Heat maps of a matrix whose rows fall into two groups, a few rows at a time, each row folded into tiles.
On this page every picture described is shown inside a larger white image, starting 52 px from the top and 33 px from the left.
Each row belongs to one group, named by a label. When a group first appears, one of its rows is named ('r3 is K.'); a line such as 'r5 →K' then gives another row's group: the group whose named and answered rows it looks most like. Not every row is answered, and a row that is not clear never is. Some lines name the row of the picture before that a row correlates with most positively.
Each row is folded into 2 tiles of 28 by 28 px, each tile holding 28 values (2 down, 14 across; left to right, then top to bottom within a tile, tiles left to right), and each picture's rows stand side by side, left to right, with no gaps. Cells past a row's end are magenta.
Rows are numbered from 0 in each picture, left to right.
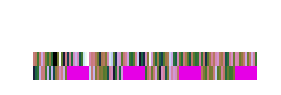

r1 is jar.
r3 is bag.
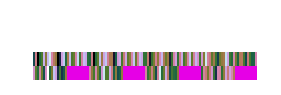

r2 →bag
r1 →bag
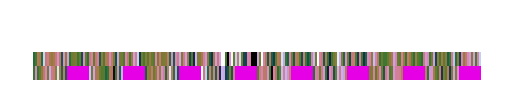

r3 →jar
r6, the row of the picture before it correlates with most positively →3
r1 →jar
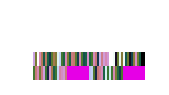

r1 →jar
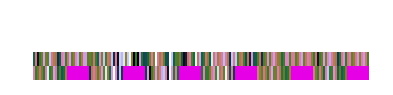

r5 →bag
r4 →bag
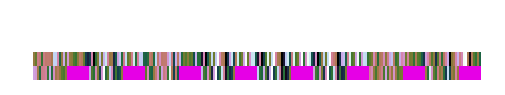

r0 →jar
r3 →bag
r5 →bag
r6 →jar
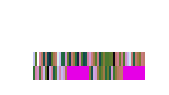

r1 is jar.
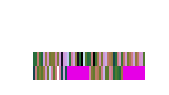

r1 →bag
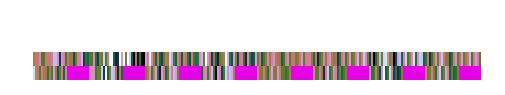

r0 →jar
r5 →bag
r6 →bag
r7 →bag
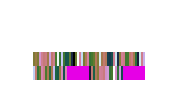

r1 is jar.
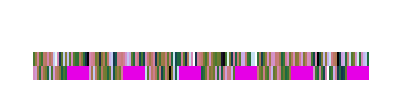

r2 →jar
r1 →jar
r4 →bag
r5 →bag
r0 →jar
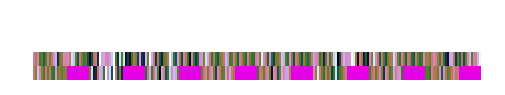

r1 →jar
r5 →jar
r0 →jar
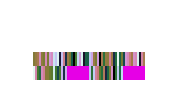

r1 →jar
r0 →jar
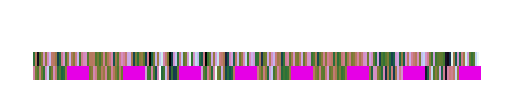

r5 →bag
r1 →jar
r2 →bag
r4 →bag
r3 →bag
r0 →bag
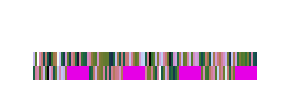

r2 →bag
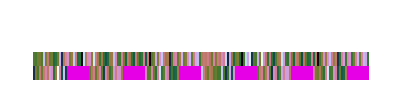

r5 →bag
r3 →jar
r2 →bag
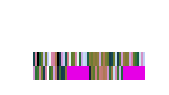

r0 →bag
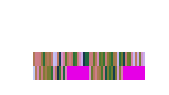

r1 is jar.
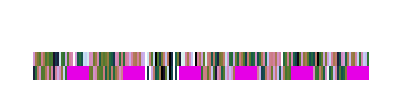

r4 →jar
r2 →jar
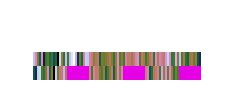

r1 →jar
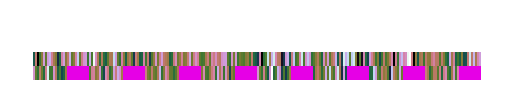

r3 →jar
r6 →jar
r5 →jar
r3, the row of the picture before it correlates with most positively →2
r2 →bag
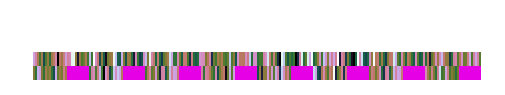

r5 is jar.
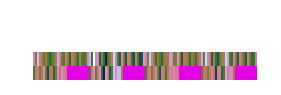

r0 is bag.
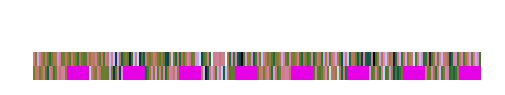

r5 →jar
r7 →bag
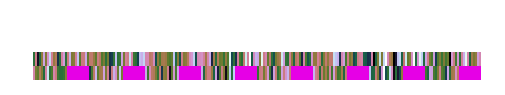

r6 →bag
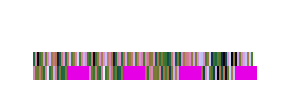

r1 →bag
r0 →bag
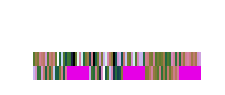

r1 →bag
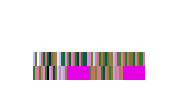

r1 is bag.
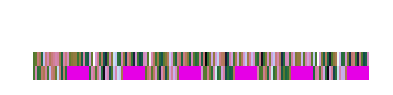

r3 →bag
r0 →jar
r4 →bag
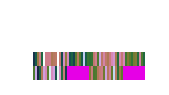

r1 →jar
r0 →jar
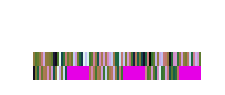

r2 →bag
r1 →jar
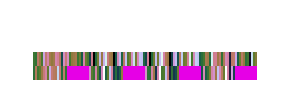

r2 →bag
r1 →bag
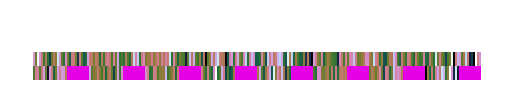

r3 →bag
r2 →jar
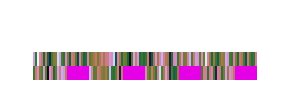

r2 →bag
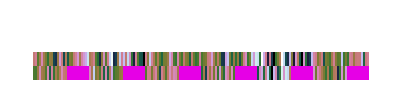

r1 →jar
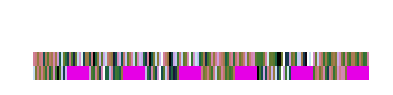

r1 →bag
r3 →bag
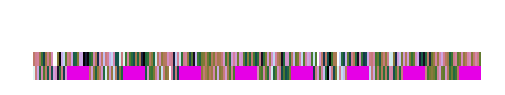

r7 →bag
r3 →jar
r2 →jar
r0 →jar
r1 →jar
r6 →jar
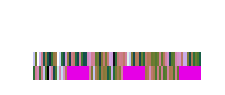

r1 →jar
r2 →jar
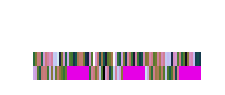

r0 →jar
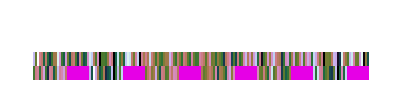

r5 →jar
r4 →bag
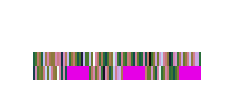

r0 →jar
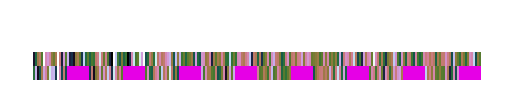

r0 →jar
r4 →bag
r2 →jar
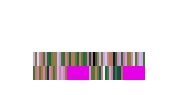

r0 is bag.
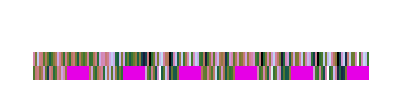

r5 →bag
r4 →bag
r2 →bag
